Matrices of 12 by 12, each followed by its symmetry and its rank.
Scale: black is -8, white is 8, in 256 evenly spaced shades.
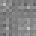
symmetric, rank two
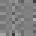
neither, rank two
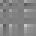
symmetric, rank one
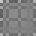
symmetric, rank one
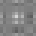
symmetric, rank one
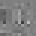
neither, rank two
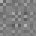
symmetric, rank two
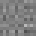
neither, rank two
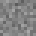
neither, full rank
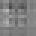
antisymmetric, rank two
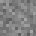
neither, full rank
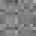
neither, rank two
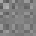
symmetric, rank two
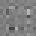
antisymmetric, rank two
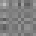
symmetric, rank one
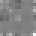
symmetric, rank two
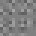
antisymmetric, rank two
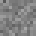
neither, full rank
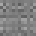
neither, rank two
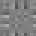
antisymmetric, rank two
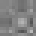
symmetric, rank two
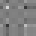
symmetric, rank one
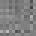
antisymmetric, rank two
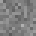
neither, full rank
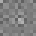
symmetric, rank two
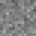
neither, full rank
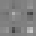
symmetric, rank one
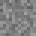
neither, full rank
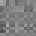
neither, rank two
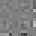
antisymmetric, rank two
